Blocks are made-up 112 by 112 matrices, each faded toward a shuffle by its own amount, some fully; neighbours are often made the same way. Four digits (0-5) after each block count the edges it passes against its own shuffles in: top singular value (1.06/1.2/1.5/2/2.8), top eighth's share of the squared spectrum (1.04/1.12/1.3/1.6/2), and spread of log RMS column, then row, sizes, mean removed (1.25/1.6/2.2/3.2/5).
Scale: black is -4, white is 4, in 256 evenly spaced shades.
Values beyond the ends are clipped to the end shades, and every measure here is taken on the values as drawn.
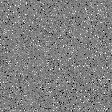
3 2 0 0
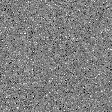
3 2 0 0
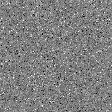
3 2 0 1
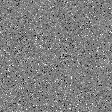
0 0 0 0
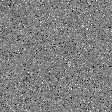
0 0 0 0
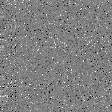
3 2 1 1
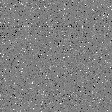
3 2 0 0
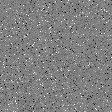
0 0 0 0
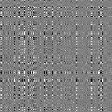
5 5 4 4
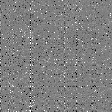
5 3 2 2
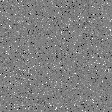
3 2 0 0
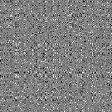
5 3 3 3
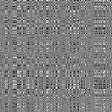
5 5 4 4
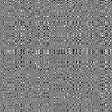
5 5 4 4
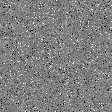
1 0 0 0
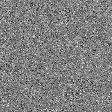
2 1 0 1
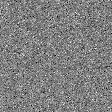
0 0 0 0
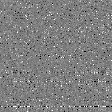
4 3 1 2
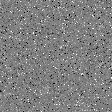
2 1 0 0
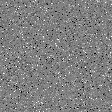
0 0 0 0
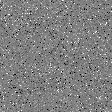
0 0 0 0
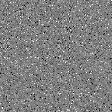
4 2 1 1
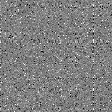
4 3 2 1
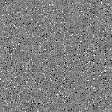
4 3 1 1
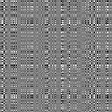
5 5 5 4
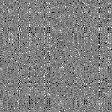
5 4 3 2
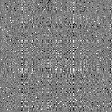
5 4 3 3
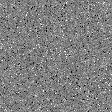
3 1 0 0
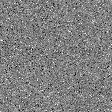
1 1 0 0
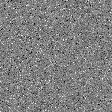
2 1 0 0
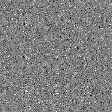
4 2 1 1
